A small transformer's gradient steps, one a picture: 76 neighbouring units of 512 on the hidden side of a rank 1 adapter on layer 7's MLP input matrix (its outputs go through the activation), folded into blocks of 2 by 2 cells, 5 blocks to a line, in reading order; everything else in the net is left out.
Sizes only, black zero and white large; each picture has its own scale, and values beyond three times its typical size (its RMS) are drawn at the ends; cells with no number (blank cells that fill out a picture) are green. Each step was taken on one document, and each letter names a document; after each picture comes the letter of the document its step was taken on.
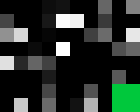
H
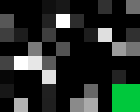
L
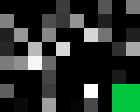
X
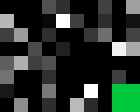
L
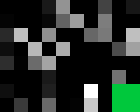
H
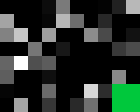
X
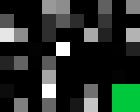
H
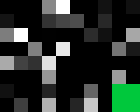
X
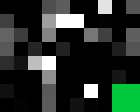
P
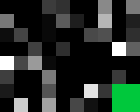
L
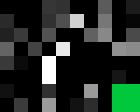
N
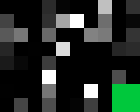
N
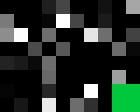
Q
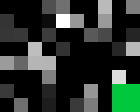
H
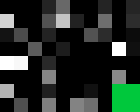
L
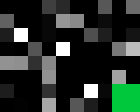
Q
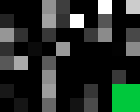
N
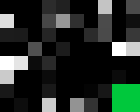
L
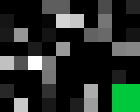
H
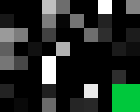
N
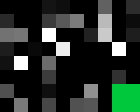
P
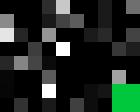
X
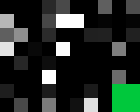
P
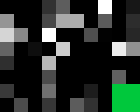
P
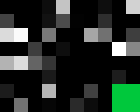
X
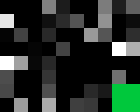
L
